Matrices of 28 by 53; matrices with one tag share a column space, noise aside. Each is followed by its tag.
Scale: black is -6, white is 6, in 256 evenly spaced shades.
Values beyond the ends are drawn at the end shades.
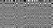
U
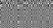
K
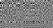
K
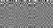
U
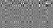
K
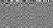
U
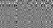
K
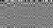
U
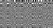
U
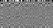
U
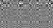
K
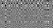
K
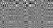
K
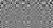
K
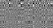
K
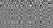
K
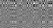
K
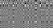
K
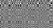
K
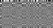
U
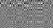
K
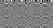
U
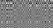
K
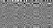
U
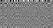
U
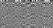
U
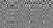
K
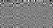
U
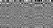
U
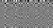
U
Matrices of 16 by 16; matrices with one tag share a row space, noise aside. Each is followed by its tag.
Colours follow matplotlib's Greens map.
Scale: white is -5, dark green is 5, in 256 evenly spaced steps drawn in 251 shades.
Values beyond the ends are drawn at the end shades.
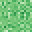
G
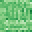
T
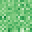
G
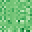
G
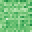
T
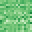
T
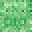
T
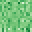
G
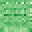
T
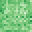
T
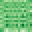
T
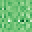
G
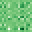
G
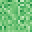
G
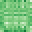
T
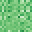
G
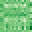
T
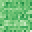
T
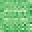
T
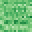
T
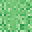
G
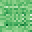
T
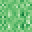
G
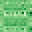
T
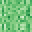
G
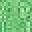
G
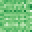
T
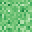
G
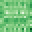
T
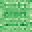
T
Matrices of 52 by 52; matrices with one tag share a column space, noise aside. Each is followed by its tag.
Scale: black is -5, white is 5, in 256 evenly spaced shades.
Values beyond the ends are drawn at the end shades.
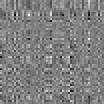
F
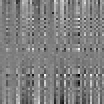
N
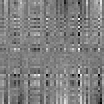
N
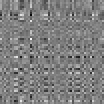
F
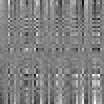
N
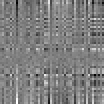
N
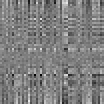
N
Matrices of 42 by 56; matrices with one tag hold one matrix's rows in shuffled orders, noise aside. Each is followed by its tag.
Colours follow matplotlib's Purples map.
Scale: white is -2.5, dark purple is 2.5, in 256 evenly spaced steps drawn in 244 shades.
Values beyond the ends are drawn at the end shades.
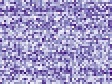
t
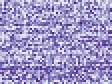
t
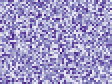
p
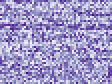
t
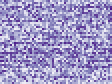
t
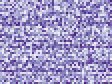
t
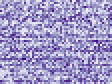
t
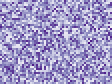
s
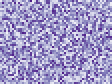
p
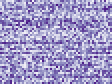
t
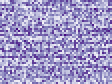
t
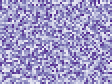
s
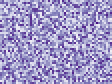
p
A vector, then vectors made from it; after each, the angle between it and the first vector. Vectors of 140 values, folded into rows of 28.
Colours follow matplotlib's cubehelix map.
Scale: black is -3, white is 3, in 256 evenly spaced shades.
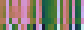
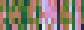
nearly opposite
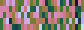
partly aligned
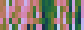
nearly parallel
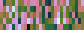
partly aligned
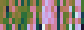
nearly opposite
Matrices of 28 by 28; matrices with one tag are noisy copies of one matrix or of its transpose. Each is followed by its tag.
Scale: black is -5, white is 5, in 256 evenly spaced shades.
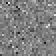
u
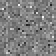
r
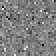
u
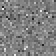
u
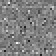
r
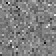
u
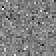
u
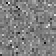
u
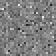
r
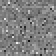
r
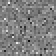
r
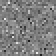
r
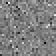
u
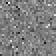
u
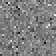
u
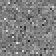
r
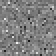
r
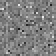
r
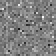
r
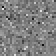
u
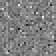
r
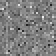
r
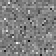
r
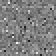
r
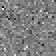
u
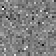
u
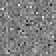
r
